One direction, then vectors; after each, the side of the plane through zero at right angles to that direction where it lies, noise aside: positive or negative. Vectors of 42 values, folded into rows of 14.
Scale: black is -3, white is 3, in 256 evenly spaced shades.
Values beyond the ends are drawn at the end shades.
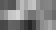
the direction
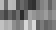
negative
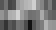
positive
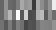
positive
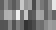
positive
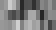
negative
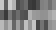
negative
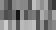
negative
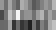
positive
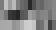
negative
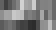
positive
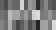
positive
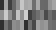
positive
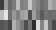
positive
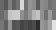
positive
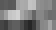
positive
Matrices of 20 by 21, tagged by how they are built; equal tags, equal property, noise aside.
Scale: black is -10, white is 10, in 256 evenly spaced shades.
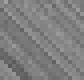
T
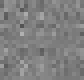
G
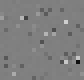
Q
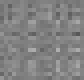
G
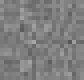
G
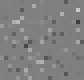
Q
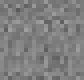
G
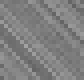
T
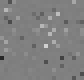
Q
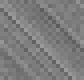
T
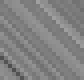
T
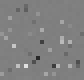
Q
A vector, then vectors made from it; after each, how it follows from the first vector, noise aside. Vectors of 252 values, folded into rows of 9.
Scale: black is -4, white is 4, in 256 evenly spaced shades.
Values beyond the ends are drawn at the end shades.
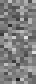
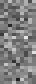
copied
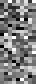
scaled up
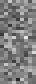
copied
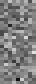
copied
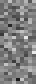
copied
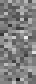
copied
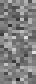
copied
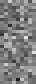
copied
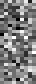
scaled up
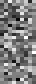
scaled up
